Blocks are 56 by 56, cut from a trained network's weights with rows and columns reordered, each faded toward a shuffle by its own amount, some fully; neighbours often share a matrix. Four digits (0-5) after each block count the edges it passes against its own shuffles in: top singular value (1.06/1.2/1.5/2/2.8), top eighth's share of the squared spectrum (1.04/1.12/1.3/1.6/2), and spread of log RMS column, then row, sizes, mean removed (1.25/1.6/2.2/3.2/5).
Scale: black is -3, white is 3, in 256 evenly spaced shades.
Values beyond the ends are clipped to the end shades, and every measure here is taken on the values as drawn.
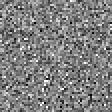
0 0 0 0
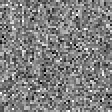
0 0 0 0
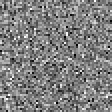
0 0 0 0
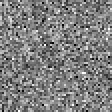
2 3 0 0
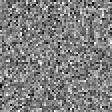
1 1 0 1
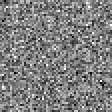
1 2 0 0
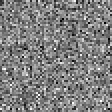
3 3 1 1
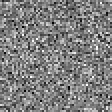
2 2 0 0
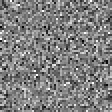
2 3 1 1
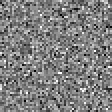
0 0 0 0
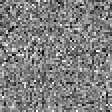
1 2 0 1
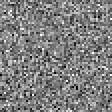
0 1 0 1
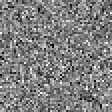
1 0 0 0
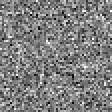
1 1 0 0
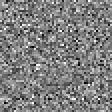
1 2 0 2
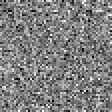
2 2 0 2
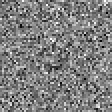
1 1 0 0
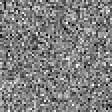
0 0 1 0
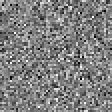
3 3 1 1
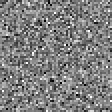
0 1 0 0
